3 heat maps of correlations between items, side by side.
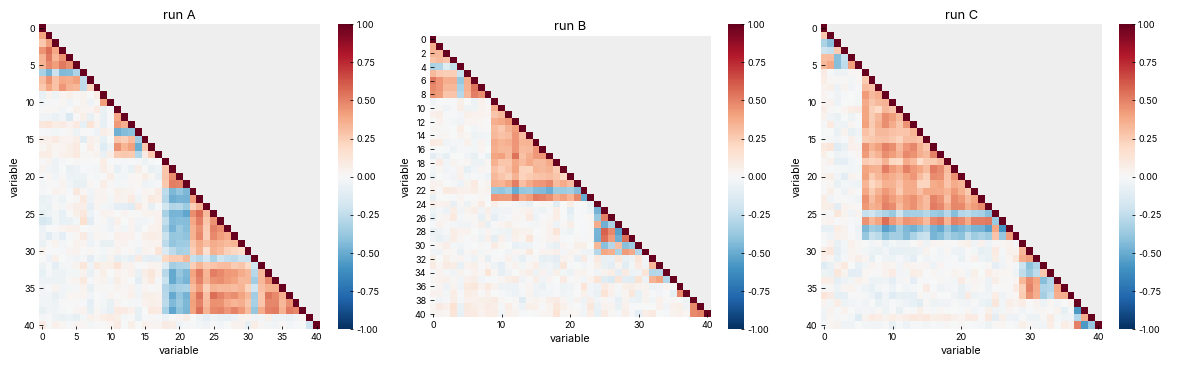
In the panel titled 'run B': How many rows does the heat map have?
41
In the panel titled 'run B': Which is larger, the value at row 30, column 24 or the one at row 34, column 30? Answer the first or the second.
the first
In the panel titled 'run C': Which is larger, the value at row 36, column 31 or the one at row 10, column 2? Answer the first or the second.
the first
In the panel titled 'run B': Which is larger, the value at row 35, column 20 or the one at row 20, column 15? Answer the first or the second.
the second
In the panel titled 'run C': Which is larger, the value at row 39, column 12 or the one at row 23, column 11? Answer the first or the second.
the second
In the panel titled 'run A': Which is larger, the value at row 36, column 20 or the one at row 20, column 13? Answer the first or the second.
the second
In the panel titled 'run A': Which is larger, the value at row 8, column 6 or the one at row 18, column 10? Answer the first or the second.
the second
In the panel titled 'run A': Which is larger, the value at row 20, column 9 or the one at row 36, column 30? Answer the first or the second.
the second
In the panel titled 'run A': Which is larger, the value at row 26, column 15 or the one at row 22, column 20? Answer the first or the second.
the first
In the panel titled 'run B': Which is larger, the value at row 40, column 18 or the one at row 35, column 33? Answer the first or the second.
the second
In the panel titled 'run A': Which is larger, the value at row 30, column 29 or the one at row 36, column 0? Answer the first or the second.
the first
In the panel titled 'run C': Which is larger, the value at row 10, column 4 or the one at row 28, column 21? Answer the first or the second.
the first
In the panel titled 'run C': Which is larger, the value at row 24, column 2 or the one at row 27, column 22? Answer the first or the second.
the first
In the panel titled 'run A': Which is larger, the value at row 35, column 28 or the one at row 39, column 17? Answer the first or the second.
the first
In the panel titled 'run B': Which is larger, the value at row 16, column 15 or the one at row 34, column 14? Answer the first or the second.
the first
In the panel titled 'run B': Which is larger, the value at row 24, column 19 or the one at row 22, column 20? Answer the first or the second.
the first
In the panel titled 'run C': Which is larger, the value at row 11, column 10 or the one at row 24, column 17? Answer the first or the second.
the second
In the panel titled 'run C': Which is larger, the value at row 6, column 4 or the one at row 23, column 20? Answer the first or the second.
the second
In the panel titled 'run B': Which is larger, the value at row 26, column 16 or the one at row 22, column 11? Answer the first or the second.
the first
